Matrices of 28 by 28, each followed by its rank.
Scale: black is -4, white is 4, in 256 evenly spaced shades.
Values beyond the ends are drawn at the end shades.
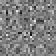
five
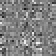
five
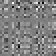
three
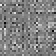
five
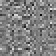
five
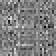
five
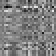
three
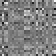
three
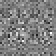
five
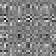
three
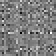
five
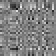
three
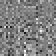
five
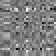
three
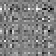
three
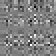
three
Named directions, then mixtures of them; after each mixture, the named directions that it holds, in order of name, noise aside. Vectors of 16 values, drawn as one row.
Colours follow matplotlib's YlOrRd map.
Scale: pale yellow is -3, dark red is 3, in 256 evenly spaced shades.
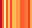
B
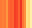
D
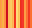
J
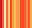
B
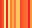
B, J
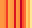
D, J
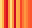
B, J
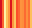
B, J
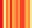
B, D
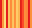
B, J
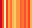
B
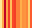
B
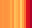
D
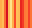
J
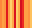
D, J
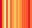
B, D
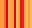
D, J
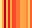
B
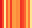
B, D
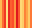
B, J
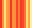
B, D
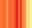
D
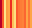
B, J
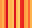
D, J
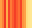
B, D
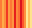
D, J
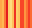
J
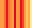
D, J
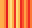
J
